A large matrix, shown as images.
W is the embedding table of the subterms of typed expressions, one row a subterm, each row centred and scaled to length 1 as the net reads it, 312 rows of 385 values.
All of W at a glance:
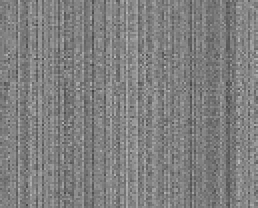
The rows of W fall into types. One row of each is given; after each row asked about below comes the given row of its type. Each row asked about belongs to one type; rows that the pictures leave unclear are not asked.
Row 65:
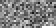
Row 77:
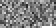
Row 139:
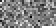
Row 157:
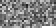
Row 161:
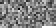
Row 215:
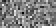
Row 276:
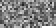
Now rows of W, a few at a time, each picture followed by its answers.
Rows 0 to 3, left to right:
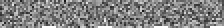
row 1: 77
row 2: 157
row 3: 65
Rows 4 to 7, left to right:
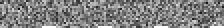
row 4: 161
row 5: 161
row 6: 161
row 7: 65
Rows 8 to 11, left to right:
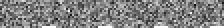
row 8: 215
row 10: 65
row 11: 77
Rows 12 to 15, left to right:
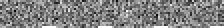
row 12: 77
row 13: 161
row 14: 157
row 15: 161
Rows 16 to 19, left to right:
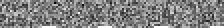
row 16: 157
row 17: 77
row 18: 276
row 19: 161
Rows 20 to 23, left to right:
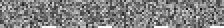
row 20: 276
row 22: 139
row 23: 161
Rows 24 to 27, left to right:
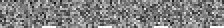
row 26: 77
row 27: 139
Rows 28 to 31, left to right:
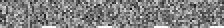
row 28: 161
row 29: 77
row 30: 161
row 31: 157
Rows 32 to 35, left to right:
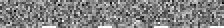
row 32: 77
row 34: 65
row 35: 157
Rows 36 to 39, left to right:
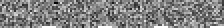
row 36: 157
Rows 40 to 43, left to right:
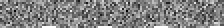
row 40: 77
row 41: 276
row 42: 77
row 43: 77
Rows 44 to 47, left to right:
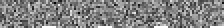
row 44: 161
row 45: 215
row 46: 65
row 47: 139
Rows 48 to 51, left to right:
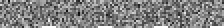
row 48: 77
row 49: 276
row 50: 157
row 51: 139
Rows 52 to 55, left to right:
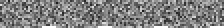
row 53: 77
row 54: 157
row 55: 77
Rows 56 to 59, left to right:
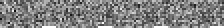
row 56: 161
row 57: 276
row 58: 157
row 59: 157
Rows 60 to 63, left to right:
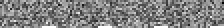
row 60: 157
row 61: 65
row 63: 215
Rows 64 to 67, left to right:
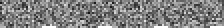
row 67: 65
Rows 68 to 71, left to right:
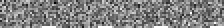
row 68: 157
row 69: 139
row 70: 157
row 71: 139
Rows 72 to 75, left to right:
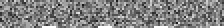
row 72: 139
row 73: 65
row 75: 77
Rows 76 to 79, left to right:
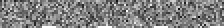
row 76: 65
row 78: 215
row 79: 77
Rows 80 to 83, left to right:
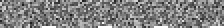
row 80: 276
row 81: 215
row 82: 215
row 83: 77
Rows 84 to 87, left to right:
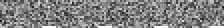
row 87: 77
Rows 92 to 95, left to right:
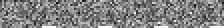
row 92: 65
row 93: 215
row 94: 139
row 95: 77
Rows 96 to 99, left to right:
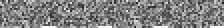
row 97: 157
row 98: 215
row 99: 139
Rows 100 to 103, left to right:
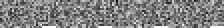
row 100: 276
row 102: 157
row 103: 161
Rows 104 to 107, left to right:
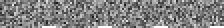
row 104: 215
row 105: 77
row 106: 77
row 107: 77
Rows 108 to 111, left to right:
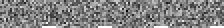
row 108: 276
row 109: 161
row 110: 77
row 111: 157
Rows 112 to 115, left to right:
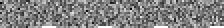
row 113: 157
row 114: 161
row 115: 77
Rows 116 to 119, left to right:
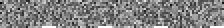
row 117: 215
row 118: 157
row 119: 139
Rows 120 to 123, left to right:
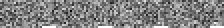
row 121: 77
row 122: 157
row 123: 65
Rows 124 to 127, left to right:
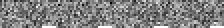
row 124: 65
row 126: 276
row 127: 65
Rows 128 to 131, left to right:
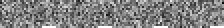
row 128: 139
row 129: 276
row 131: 139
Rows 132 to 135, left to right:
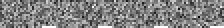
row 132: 139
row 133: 65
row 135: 139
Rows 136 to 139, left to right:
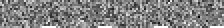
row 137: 139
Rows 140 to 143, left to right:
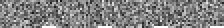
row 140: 65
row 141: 139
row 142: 276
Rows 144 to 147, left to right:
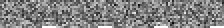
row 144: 65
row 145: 161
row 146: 65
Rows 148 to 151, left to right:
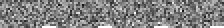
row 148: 161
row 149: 65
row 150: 139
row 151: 161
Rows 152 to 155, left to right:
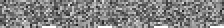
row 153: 215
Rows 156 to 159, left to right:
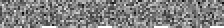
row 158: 215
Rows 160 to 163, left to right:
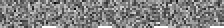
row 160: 161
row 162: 276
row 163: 161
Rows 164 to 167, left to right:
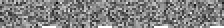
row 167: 77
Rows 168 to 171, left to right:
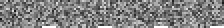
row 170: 65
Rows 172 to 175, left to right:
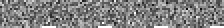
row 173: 215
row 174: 139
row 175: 161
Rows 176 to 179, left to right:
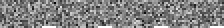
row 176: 161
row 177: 215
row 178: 65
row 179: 157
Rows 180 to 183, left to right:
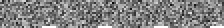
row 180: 215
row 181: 65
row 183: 65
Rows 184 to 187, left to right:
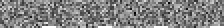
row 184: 276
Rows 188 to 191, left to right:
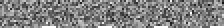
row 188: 157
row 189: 215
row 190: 139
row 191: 139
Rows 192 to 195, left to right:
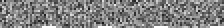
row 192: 65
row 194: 161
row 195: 157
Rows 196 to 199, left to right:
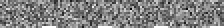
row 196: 77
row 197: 65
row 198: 161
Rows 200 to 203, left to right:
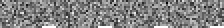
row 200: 65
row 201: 139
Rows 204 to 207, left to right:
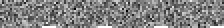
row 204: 215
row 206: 77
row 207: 215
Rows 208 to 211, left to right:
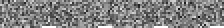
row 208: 276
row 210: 157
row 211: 77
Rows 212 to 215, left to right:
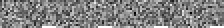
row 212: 65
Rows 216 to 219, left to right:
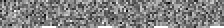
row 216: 157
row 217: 157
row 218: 161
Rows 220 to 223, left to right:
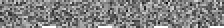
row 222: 161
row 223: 276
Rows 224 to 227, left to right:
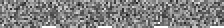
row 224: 276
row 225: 276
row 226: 276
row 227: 157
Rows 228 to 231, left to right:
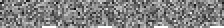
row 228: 215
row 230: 139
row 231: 77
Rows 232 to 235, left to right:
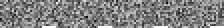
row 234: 157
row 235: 276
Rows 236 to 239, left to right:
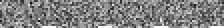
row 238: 77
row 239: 157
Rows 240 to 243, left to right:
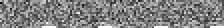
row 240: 77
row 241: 65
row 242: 161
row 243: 65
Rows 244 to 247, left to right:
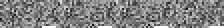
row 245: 276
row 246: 276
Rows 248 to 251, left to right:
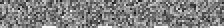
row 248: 161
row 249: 65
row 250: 215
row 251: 157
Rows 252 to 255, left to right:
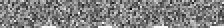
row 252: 77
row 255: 215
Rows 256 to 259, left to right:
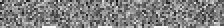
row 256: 215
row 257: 139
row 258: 157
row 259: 77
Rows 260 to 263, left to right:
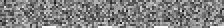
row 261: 77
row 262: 161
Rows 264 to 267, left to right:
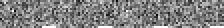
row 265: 276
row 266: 157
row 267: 161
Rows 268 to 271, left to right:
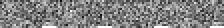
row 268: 65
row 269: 157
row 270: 161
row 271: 161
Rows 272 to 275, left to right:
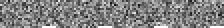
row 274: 65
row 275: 276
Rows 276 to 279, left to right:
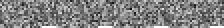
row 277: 161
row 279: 157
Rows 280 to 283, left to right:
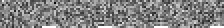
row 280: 139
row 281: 276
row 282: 161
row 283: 65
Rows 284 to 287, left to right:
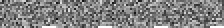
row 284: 215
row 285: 161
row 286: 215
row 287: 65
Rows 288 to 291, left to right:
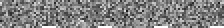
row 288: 276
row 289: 139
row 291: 276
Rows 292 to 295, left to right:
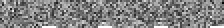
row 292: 276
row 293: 65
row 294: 65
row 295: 215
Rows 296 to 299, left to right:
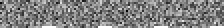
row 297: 161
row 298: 77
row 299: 157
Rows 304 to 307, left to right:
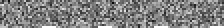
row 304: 161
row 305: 139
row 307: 157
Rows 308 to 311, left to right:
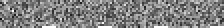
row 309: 276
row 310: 139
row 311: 157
